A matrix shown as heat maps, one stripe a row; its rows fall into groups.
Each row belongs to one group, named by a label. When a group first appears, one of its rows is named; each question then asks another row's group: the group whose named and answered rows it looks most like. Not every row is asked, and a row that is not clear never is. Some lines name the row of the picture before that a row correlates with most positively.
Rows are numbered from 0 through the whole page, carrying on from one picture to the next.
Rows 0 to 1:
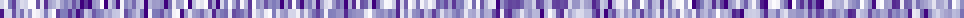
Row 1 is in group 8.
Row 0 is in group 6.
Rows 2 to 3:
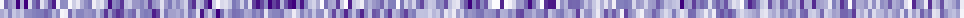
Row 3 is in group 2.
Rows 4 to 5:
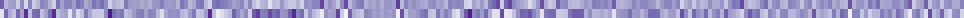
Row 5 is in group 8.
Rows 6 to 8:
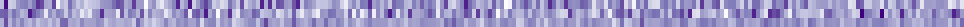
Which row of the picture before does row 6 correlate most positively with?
5
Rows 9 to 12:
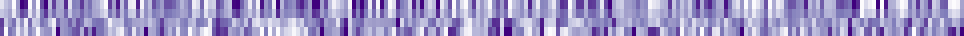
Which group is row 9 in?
6
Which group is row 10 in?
6
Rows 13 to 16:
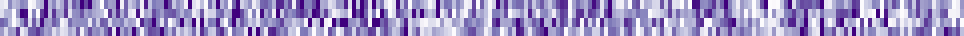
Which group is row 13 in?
6
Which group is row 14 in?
6
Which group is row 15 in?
2
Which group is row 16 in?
2
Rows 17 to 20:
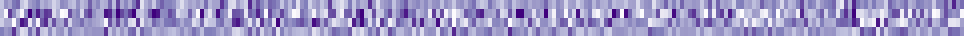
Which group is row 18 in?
2
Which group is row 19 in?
6
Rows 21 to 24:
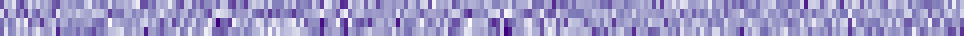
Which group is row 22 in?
8
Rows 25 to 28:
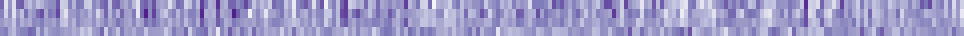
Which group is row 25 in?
2
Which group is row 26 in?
2
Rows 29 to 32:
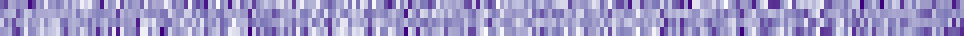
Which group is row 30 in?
2
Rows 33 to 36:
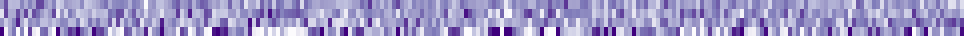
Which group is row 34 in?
8
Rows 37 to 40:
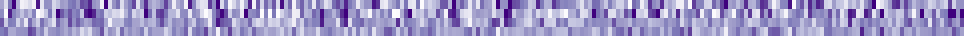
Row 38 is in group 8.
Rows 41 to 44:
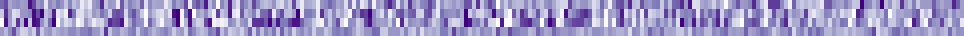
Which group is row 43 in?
8
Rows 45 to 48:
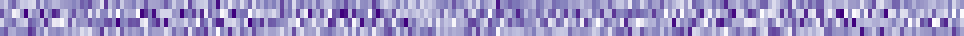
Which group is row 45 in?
6
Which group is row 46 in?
2
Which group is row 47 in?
2
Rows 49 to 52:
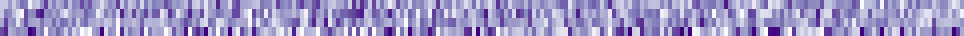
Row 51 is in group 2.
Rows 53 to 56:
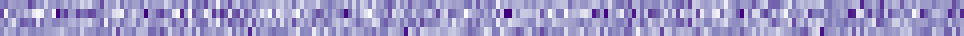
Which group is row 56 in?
2
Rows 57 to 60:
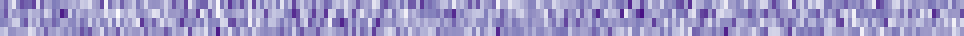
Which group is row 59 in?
2
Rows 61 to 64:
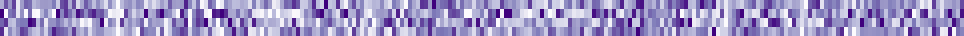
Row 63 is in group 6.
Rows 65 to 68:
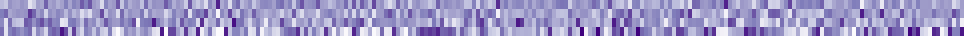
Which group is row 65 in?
6
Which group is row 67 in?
2
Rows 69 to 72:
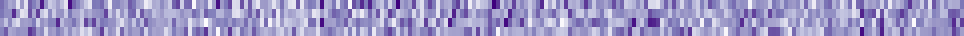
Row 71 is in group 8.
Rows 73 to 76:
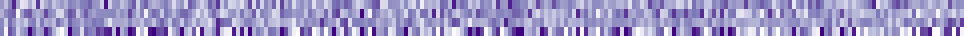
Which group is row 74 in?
2
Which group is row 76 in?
2
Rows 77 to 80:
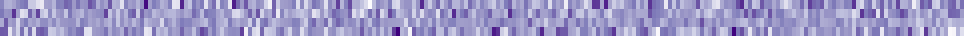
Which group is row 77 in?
8
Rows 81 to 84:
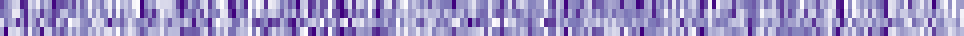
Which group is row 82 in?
2
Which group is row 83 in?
8
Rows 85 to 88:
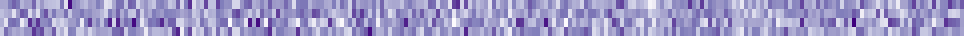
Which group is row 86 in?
6
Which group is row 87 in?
2
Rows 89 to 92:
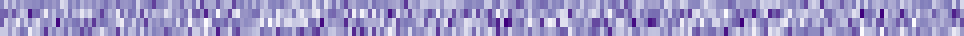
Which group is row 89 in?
2
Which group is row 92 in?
6
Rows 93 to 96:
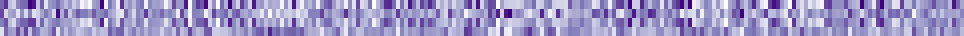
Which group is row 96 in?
8
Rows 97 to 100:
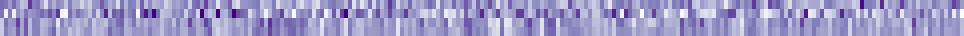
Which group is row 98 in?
2
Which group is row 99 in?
8
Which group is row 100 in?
8
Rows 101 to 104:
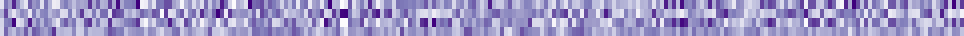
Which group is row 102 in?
2
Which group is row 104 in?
8
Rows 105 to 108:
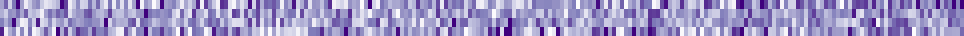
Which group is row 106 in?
8
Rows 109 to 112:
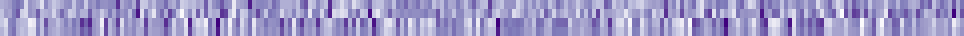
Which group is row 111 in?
6
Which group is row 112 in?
6
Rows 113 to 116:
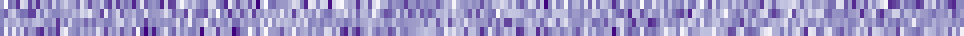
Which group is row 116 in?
2
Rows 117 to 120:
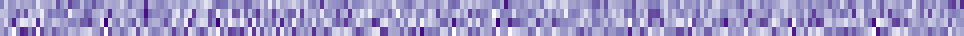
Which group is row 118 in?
8
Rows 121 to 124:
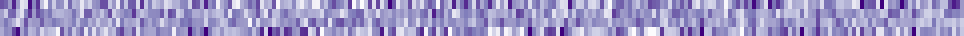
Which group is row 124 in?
8
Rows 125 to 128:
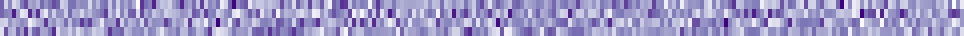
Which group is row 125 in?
2
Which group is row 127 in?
6
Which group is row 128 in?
8
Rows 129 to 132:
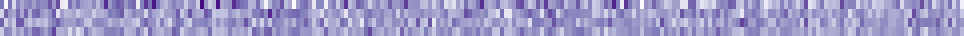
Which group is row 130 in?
8
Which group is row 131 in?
2
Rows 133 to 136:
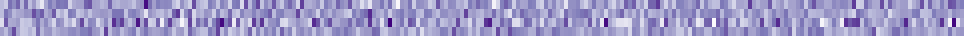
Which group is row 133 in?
8
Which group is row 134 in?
8
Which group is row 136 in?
6
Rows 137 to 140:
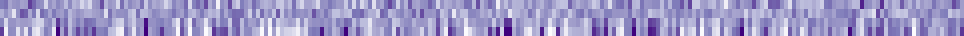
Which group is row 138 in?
6
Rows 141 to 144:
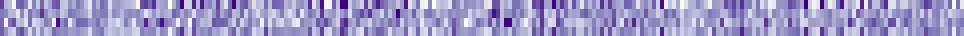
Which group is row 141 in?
2
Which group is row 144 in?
2
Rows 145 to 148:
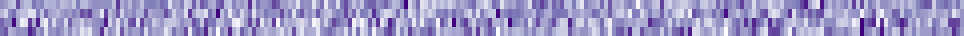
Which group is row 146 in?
6
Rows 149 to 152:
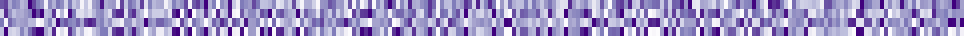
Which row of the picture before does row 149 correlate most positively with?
148
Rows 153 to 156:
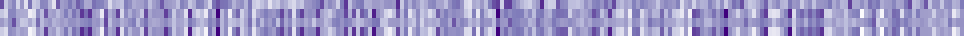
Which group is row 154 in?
6
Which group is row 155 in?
6
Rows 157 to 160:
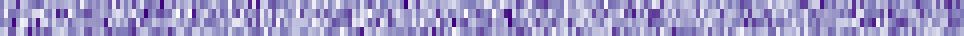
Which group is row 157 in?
2
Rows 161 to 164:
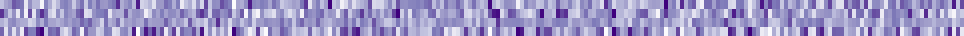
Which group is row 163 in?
6
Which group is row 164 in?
2
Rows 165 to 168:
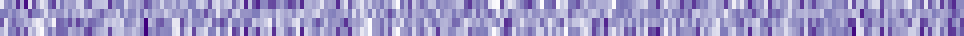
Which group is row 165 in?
8
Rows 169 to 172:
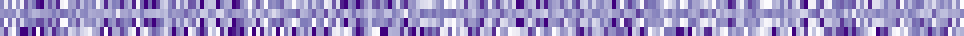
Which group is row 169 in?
2
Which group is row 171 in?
2
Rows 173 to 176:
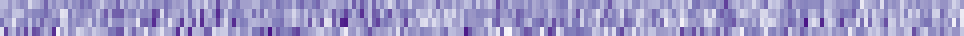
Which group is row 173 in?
6
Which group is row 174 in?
2
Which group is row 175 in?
2
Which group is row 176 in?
8
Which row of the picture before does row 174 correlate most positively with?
169
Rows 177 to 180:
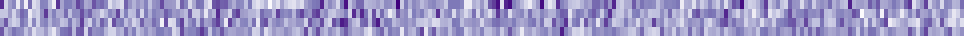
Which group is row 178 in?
6
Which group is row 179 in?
2
